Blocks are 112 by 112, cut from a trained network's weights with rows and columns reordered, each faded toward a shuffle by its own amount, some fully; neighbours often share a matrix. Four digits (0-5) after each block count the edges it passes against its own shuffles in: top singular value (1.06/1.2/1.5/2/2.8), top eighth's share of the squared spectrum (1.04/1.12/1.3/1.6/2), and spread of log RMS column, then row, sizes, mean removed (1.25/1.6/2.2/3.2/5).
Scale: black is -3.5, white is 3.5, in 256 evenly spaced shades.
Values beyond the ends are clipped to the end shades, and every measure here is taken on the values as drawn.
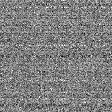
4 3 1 2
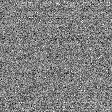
2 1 0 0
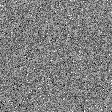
0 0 0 0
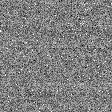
1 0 0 0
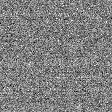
2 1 0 0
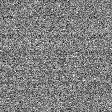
2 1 0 0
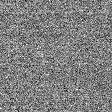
2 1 0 0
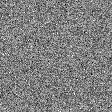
0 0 0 0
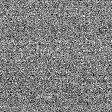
2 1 0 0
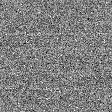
2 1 0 0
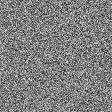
0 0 0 0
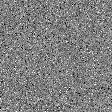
0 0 0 0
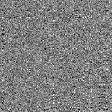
3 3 2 2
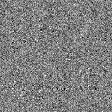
3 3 1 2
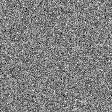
0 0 0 0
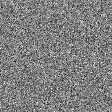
2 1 0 0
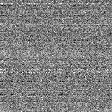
4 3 1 2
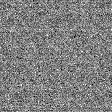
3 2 0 0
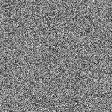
4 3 1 1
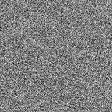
3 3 0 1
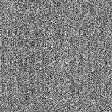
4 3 1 1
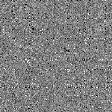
3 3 2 2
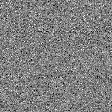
3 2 0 1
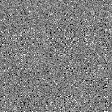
3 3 2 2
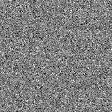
3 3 1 1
